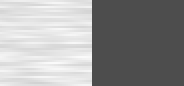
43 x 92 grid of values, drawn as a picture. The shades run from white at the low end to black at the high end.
It is made of 1 by 2 panels. Panel 1,1: very low, streaked across, faint in contrast. Panel 1,2: high, flat.
